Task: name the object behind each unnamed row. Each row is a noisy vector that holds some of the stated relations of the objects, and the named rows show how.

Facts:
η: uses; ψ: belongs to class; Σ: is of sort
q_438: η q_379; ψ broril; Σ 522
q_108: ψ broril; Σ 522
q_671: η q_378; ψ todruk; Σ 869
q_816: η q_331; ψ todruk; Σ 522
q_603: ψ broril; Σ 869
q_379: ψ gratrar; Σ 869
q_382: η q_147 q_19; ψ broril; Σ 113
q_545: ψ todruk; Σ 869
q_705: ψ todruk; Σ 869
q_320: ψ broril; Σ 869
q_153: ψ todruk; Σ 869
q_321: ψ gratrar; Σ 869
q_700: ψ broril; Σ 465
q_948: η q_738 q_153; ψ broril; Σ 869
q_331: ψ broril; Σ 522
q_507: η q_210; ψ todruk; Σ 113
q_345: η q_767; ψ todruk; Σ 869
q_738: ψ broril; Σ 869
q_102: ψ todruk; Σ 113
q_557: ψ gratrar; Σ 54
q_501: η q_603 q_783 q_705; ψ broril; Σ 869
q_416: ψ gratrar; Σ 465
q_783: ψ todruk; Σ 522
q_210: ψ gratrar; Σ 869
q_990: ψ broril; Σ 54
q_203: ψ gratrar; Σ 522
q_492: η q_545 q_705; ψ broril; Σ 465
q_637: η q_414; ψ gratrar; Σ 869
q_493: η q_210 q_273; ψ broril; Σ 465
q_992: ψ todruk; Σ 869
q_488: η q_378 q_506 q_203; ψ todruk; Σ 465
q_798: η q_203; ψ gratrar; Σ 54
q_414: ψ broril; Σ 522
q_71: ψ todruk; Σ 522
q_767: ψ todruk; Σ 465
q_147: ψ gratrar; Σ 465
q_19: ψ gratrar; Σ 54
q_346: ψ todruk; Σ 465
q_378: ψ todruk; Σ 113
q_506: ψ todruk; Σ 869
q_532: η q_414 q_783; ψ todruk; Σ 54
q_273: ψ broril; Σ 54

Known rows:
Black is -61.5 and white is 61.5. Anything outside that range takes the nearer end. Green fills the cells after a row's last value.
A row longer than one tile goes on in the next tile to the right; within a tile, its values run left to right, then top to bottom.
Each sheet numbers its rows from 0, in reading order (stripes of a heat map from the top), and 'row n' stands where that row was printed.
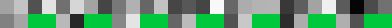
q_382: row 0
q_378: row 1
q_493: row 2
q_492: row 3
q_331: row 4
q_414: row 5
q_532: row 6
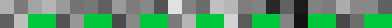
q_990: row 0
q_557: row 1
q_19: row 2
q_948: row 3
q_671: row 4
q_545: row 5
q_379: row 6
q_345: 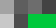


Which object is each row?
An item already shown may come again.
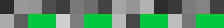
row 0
q_767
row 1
q_816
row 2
q_506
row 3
q_71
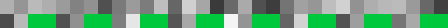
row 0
q_273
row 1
q_19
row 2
q_438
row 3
q_203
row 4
q_488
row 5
q_108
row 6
q_738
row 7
q_798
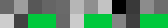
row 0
q_507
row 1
q_700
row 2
q_783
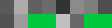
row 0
q_416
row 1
q_346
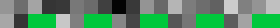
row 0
q_153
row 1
q_816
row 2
q_783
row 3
q_321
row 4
q_320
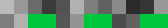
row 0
q_798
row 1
q_147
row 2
q_637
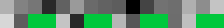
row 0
q_671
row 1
q_102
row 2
q_532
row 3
q_700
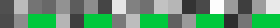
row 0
q_147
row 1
q_992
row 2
q_948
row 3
q_501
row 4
q_603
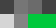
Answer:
q_816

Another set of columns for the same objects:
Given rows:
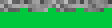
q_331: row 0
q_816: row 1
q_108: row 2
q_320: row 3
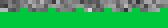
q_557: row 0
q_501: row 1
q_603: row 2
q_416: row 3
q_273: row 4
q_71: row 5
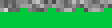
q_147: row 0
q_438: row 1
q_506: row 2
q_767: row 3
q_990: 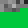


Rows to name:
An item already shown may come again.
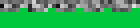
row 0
q_637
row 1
q_532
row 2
q_637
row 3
q_273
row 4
q_414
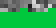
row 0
q_557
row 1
q_532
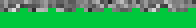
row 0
q_378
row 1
q_102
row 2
q_557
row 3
q_382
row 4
q_438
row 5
q_378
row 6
q_700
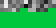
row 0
q_488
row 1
q_798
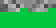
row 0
q_783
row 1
q_346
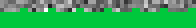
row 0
q_767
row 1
q_507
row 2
q_493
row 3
q_203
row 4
q_19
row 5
q_671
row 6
q_492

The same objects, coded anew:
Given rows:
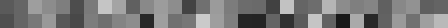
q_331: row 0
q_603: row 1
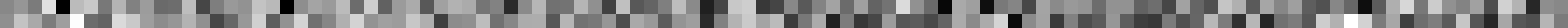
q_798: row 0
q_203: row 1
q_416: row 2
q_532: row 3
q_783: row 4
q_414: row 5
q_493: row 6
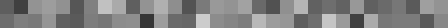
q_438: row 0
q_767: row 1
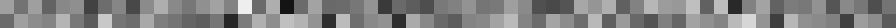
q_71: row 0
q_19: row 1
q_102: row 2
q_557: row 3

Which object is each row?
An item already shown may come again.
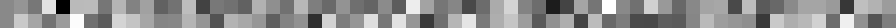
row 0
q_798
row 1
q_671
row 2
q_507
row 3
q_378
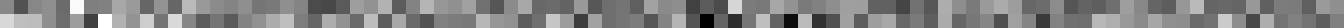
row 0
q_488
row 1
q_102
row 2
q_767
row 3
q_501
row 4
q_990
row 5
q_346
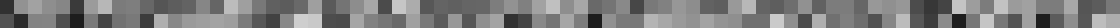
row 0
q_738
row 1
q_637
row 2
q_700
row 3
q_346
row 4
q_492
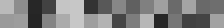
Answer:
q_532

